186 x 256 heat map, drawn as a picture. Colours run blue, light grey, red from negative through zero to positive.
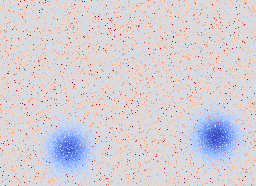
Neither half mirrors the other. On average the colour sits 50% of the way up the scale. Two dips sink into the field.
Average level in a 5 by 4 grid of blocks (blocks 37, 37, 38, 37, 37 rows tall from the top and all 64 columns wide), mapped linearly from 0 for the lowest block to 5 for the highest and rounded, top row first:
5555 | 5555 | 5555 | 4350 | 4354
